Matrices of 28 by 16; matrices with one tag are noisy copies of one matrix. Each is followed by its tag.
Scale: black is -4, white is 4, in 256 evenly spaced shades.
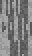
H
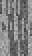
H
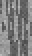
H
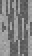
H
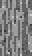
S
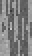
H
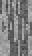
H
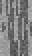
H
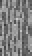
S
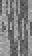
H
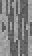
H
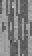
H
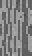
S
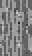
S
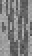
H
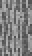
S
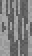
H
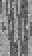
H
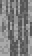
H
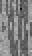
H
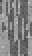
H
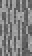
S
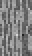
S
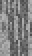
H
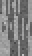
H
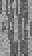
H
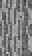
S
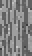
S
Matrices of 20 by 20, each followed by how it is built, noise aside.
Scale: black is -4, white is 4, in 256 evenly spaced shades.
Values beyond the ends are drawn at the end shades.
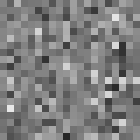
uneven columns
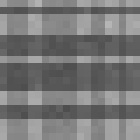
blocks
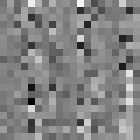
uneven columns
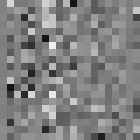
uneven columns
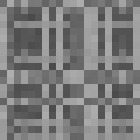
blocks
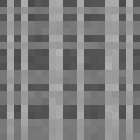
blocks
